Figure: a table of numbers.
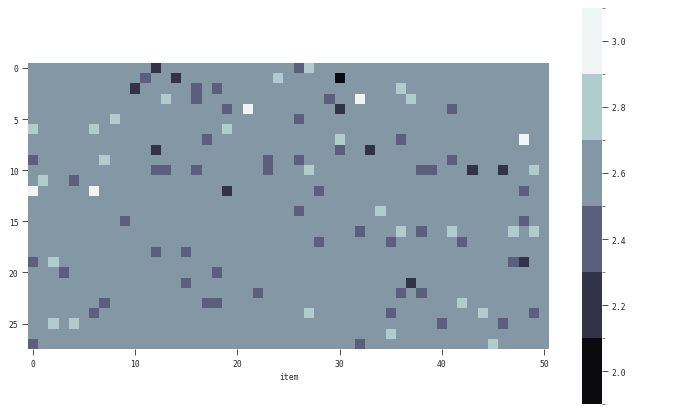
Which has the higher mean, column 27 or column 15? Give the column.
27
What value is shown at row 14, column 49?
2.6
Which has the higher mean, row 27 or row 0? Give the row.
27
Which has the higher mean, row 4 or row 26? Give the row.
26
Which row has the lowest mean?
10
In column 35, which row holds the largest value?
26
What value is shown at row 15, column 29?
2.6
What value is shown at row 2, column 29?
2.6
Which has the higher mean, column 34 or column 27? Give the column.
27
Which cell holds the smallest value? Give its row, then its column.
1, 30
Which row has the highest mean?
6
